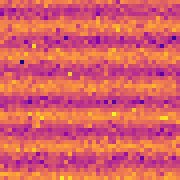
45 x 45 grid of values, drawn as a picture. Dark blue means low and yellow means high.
Slope: none. Histogram: bell-shaped. Average level on the scale: 60%. Seam: none. Stripes: horizontal, repeating 6 times.
